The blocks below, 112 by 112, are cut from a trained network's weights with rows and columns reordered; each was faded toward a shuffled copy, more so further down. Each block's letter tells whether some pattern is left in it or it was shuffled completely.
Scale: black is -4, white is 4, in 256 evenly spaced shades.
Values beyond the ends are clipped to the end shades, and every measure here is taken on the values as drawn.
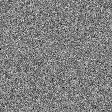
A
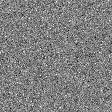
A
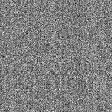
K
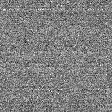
K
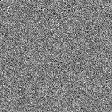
K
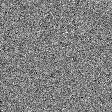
A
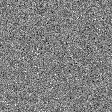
A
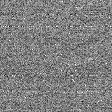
K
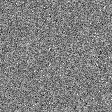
A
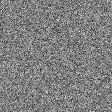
A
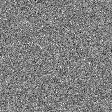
A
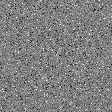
A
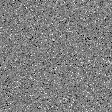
A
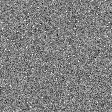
A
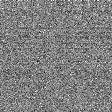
K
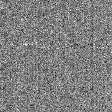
K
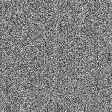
K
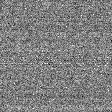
K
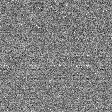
K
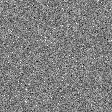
A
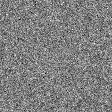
A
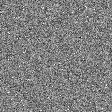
A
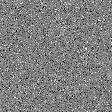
A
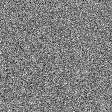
A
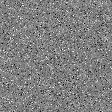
A
